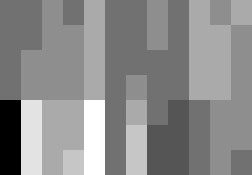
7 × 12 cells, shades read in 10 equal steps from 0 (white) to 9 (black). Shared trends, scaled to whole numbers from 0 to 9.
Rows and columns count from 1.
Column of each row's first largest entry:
1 1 1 1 1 1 1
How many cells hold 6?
5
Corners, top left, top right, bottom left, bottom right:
5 3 9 5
